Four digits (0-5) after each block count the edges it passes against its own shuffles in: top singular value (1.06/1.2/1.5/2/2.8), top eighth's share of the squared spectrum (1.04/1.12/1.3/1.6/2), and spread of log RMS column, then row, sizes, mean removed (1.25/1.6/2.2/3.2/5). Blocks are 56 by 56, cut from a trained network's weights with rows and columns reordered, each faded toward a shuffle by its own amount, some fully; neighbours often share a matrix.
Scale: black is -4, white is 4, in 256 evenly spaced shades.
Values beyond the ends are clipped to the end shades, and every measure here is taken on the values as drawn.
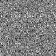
3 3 1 2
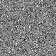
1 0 0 0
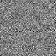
3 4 2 2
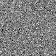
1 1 0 0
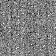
2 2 0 1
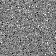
0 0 0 0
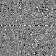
3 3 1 1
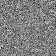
0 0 0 0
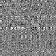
3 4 1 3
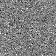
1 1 0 0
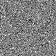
0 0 0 0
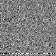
3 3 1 2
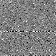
3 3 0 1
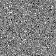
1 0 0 0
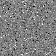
0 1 0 0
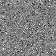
1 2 0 1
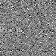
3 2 1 1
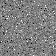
1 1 0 0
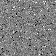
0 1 0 0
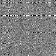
4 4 2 2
